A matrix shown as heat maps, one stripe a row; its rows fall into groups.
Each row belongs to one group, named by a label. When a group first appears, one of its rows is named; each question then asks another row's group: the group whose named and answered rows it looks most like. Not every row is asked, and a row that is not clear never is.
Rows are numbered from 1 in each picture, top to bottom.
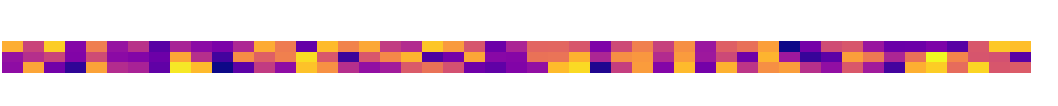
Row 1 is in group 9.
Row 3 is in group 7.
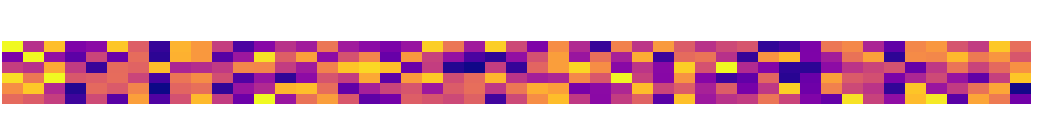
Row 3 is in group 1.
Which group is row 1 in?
9
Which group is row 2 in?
7
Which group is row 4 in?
9
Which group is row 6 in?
7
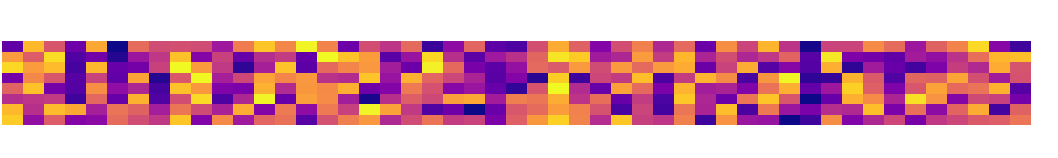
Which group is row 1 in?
7
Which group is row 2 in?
9
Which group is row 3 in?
9
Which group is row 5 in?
7
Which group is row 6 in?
7
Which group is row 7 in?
1
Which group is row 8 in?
9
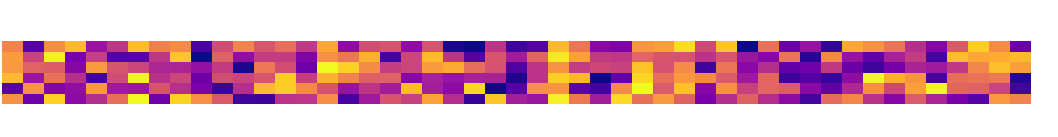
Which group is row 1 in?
1
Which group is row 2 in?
9
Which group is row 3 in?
9
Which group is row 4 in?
1
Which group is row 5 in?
7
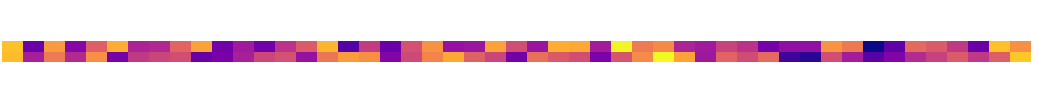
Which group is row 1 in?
9
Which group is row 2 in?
9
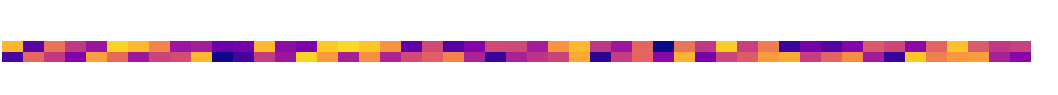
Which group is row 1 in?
1
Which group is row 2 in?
7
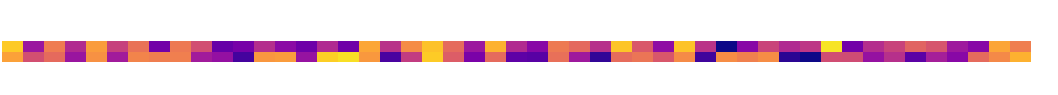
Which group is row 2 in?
9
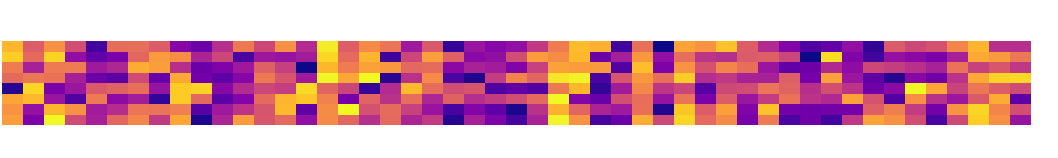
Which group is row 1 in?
1
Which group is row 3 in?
1
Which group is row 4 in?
9
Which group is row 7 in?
1
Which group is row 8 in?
1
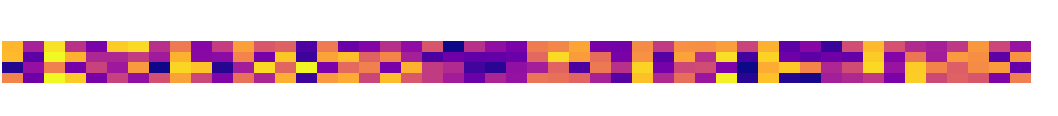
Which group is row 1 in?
1
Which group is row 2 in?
1
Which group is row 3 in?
7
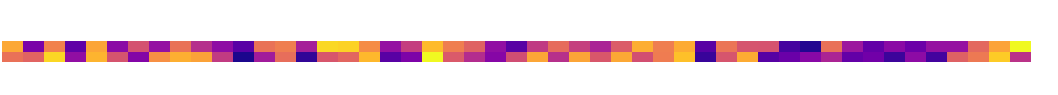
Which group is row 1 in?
9
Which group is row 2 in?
9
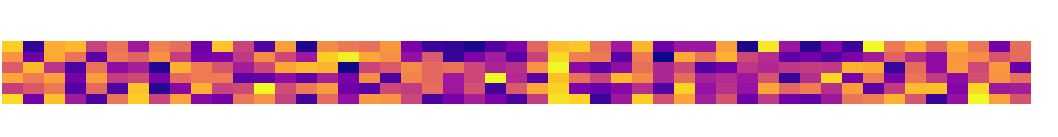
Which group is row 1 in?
1
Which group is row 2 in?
1
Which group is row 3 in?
7
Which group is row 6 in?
1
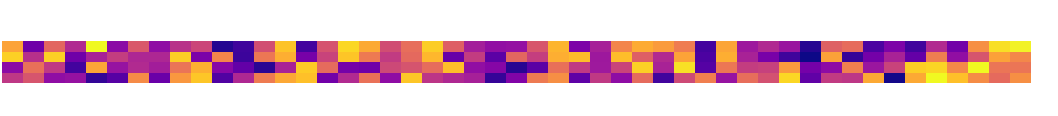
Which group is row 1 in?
9
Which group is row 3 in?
7
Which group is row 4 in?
7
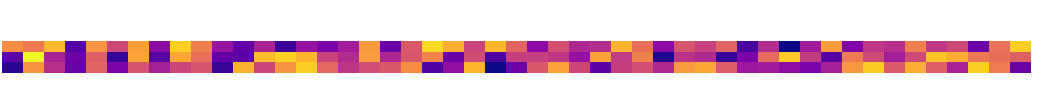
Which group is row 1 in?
9
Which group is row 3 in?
7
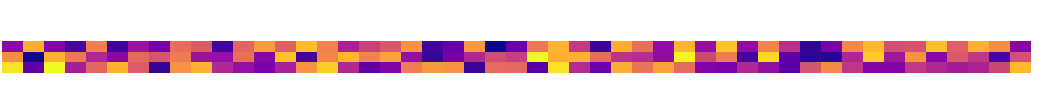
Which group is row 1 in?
7
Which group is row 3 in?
9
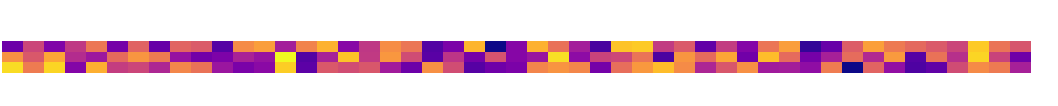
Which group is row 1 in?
7
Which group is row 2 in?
1
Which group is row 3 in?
9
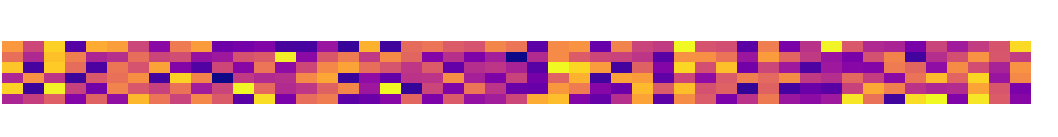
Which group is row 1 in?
9
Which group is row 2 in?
1
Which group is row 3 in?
1
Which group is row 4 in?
7
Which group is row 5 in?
1
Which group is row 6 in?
7
